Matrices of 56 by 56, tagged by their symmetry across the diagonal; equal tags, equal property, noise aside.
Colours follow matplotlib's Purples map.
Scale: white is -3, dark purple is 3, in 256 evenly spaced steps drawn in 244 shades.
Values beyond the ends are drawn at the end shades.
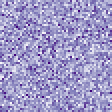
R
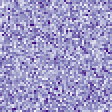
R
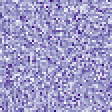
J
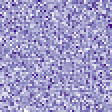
J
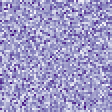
J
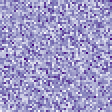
J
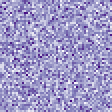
R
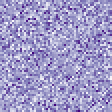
J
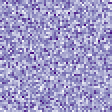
R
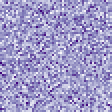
R
